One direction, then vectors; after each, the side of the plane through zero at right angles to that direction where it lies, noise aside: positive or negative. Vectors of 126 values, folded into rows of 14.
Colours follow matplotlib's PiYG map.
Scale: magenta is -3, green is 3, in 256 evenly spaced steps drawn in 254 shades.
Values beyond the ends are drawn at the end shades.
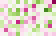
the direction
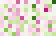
negative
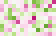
positive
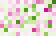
negative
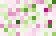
negative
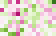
negative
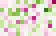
positive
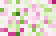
positive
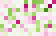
positive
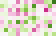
negative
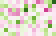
negative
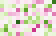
negative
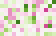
negative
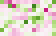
negative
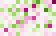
positive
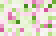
negative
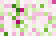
positive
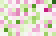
negative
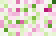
negative
